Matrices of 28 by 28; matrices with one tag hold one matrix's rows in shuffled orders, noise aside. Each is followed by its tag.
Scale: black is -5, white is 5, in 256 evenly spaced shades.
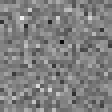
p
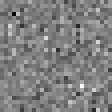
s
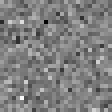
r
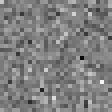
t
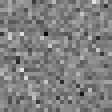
r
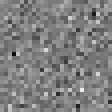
s
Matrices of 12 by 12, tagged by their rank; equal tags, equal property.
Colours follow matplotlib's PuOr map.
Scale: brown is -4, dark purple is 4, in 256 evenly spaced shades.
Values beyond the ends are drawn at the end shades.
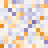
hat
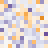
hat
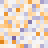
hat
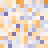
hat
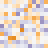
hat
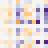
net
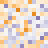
hat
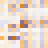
net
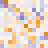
hat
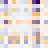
net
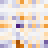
net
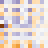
net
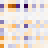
net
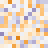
hat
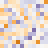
hat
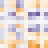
net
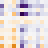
net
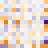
net
